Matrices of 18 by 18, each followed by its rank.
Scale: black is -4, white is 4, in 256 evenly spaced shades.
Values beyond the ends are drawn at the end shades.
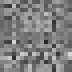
three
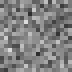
full rank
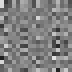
three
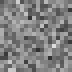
full rank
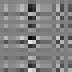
one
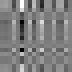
one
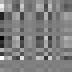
one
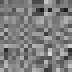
three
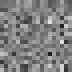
three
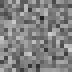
full rank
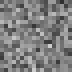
full rank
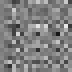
three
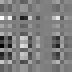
one
